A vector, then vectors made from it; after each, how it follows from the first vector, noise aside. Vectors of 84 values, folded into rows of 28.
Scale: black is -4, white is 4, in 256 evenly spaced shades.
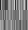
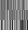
reversed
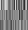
negated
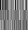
copied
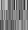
negated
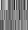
negated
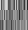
negated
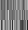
reversed
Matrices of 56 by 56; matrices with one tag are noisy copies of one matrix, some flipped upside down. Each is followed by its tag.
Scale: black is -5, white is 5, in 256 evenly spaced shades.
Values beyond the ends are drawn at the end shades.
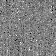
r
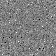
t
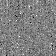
r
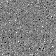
t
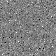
t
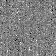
r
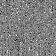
r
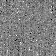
r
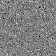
t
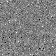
t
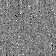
r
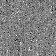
r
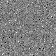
t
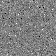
t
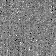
r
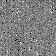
r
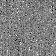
r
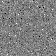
t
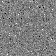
t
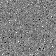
t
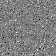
t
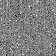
r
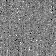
r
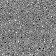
t
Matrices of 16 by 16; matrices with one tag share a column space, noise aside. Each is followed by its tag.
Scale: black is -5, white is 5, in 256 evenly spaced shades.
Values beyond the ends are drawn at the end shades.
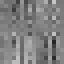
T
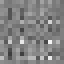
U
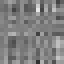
T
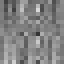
T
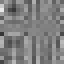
T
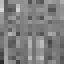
T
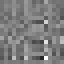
U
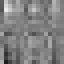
T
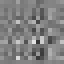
U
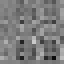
U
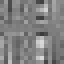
T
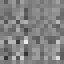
U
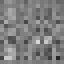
U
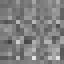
U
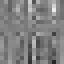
T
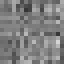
T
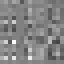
U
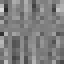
T
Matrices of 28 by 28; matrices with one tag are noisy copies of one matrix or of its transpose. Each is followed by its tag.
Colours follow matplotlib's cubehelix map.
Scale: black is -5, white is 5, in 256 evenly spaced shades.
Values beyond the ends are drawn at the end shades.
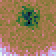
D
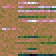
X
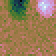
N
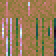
X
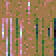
X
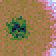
D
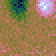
N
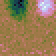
N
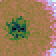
D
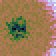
D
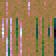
X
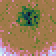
D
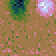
N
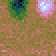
N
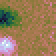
N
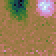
N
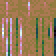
X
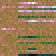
X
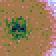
D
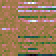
X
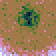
D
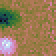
N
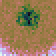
D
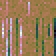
X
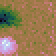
N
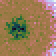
D
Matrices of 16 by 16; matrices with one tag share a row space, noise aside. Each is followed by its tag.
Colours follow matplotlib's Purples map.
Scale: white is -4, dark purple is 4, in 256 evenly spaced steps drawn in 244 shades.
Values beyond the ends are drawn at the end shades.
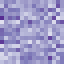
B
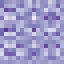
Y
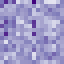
Y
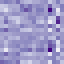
B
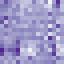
B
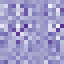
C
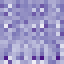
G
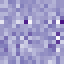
C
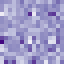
Y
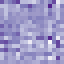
B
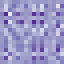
G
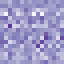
G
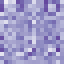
Y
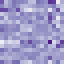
B
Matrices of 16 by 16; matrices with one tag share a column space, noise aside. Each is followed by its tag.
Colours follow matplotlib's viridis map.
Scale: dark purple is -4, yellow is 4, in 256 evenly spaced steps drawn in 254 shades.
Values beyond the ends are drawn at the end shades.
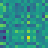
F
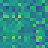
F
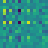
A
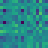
A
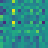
A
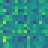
A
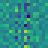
F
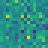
F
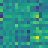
F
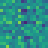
A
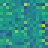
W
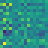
W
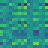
W
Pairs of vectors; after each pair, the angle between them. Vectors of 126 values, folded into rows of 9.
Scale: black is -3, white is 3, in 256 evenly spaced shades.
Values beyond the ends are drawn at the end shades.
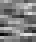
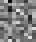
orthogonal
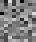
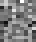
partly opposed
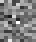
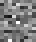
nearly parallel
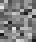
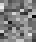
nearly parallel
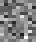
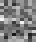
partly aligned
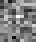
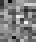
nearly parallel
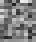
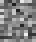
nearly parallel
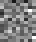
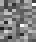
orthogonal
